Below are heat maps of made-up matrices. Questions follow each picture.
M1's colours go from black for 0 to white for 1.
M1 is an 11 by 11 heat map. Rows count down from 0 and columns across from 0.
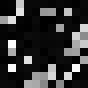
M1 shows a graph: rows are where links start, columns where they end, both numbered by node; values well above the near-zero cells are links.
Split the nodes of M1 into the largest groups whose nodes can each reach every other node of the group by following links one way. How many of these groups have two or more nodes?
1
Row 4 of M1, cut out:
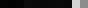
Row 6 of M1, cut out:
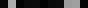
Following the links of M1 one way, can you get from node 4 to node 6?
yes
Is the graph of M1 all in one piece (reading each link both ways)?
yes
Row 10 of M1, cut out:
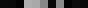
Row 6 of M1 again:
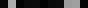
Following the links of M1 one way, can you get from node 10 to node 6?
yes
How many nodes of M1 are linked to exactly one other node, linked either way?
1
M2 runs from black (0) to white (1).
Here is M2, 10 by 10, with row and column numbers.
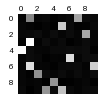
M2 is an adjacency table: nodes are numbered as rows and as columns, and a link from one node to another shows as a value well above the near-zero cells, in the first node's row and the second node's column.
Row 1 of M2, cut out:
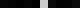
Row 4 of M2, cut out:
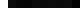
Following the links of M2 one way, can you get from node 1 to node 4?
no
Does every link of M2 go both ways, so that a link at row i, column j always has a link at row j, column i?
no
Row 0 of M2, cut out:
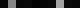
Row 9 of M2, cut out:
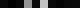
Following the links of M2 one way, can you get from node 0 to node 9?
yes
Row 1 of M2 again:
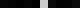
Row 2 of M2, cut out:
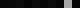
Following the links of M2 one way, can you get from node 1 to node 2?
no
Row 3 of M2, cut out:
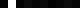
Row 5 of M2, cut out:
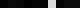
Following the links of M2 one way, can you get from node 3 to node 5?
yes
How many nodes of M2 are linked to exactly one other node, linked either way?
0
